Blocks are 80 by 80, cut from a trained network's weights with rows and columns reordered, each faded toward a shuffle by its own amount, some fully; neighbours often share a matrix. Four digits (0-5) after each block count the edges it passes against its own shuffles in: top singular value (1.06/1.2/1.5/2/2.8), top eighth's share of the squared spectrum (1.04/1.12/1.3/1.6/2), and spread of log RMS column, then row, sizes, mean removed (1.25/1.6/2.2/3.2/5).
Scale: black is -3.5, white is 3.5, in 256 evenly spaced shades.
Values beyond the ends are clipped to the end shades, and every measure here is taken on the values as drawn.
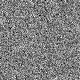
0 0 0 0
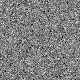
0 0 0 0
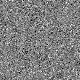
2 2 0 0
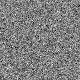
0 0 0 0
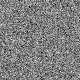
0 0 0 0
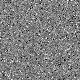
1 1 0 0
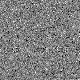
3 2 0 1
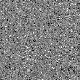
3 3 1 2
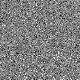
3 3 1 1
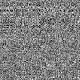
4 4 1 2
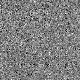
3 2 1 1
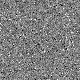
0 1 0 0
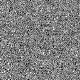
2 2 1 0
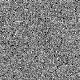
3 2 0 1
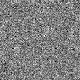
3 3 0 1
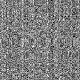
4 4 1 1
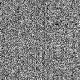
3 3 0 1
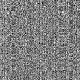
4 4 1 1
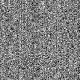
3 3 0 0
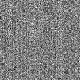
3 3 0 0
